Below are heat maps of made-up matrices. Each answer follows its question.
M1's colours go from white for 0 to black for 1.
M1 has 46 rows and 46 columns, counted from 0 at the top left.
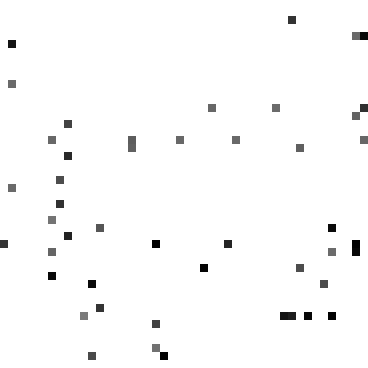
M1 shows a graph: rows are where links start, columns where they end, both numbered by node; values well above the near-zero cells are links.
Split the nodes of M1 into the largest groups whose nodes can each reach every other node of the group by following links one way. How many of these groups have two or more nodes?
0
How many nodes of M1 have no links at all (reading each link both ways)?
6
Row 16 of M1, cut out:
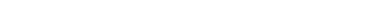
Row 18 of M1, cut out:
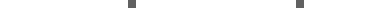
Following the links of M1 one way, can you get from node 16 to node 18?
no
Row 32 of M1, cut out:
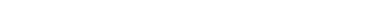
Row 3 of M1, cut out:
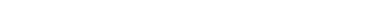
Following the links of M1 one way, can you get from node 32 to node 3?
no
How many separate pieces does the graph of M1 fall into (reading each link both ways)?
7
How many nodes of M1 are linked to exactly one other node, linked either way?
10
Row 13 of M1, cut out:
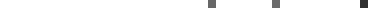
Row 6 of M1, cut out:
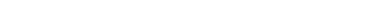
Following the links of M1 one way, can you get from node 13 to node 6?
yes
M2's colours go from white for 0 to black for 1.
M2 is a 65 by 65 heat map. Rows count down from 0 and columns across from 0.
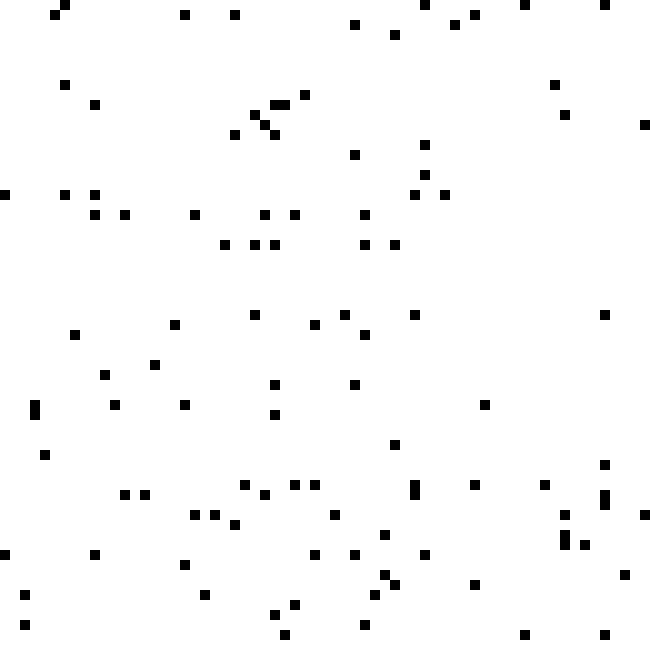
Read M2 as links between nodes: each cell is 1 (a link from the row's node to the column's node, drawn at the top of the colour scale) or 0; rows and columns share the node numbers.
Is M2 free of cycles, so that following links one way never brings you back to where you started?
yes
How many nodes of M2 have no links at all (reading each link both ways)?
2
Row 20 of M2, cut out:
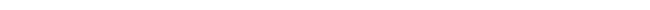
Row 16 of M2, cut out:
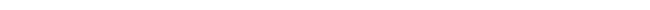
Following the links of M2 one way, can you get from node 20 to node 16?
no
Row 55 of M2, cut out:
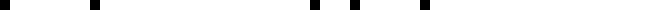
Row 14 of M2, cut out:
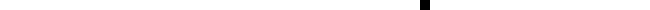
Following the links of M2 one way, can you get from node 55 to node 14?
no
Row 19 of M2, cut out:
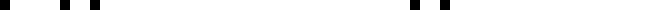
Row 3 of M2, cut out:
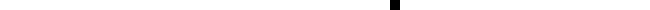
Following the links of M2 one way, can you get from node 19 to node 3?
yes
